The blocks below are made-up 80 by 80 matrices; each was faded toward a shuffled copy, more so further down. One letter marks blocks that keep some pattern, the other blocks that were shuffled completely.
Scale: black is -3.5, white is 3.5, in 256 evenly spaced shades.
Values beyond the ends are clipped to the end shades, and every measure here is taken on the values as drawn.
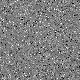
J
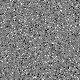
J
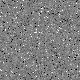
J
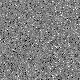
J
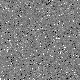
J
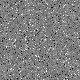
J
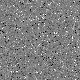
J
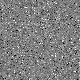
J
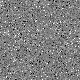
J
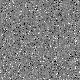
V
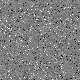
J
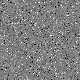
J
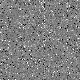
V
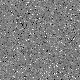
J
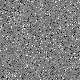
J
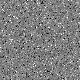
J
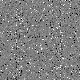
V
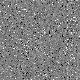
V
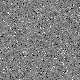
J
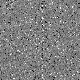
V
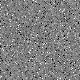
V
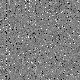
V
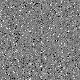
V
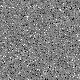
J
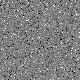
J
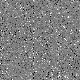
V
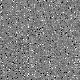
V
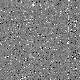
V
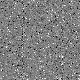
V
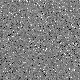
J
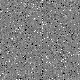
V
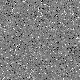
J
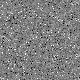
J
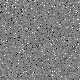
J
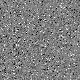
V
